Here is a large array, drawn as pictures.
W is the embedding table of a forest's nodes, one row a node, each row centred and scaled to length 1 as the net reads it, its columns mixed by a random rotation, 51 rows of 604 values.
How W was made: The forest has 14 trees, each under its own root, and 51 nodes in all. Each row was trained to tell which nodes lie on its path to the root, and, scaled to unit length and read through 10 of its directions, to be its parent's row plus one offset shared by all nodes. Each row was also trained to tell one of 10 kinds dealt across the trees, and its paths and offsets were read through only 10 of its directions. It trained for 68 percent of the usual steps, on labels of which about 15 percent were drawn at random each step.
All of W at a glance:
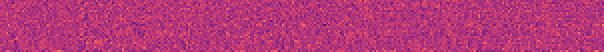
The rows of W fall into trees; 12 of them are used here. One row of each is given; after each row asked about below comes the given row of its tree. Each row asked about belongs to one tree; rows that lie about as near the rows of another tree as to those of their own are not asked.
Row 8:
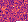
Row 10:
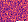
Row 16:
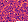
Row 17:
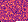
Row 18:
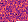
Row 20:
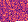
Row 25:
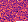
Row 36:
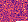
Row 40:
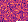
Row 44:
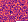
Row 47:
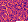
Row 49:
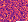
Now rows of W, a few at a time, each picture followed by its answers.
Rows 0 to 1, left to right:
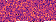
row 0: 18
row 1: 20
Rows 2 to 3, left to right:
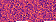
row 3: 36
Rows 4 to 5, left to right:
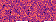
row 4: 25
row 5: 17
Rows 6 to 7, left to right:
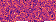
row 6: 25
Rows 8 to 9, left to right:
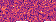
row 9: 8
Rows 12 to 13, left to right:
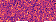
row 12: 44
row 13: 17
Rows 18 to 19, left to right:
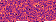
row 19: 36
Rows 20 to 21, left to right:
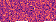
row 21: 47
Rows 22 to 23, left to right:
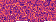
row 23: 17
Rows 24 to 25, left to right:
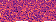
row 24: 25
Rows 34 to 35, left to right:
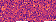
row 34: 8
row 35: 18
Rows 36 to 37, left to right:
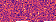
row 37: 49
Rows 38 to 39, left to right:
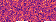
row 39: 8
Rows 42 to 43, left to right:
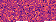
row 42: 49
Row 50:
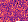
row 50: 44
